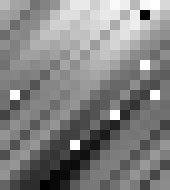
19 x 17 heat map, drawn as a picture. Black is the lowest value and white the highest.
The grain runs diagonally up to the right. Six lone cells stand out: five far higher and one far lower than their neighbours. The field climbs toward the top.
